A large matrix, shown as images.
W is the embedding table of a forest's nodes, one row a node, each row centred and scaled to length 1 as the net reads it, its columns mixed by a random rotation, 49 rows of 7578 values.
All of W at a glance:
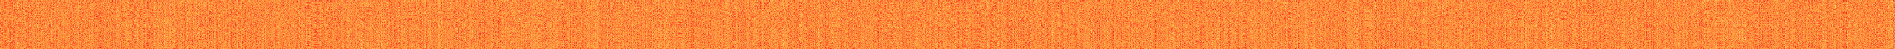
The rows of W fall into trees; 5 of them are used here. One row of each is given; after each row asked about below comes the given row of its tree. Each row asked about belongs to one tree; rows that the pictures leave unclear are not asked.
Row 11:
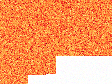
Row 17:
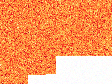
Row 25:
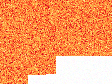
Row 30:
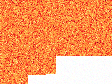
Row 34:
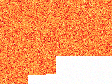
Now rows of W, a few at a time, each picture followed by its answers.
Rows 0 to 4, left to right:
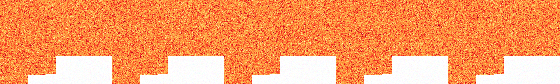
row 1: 17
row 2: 34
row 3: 34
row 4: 17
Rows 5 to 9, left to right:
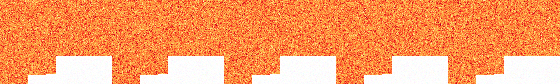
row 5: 34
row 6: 34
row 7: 30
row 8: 34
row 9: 25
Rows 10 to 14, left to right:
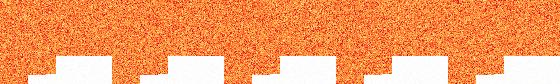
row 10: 30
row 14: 25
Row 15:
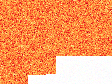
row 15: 30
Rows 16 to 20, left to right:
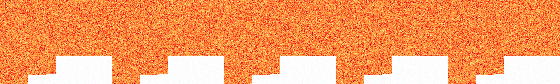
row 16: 25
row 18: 11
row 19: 11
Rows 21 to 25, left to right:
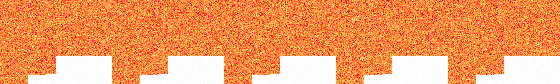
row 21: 17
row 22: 25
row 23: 17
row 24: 25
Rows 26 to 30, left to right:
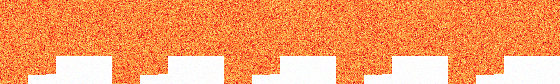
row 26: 25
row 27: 34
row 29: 17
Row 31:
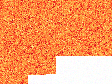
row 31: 17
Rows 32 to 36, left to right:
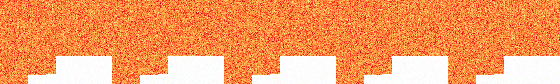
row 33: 25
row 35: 17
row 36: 17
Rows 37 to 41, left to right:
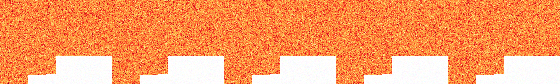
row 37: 25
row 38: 17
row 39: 25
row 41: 30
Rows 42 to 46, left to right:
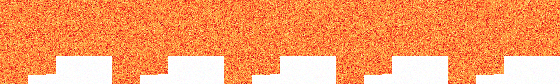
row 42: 34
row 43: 34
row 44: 17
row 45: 34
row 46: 17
